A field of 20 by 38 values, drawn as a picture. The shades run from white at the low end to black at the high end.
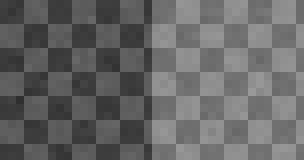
The table splits into one row of 2 panels. Panel 1,1: high, checkered. Panel 1,2: middling, checkered.
